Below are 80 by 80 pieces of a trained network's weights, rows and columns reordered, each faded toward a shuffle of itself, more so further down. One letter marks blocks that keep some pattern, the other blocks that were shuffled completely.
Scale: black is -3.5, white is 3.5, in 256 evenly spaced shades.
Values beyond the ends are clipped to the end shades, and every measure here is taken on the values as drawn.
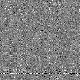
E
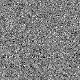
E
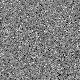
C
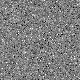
C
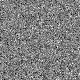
C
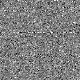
E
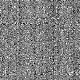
E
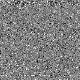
E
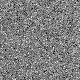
C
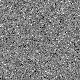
C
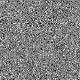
E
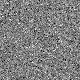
C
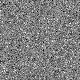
C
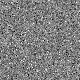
C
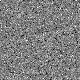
C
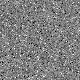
C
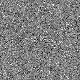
C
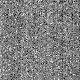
E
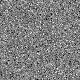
C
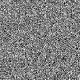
E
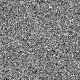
C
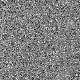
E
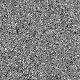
C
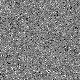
C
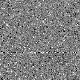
E
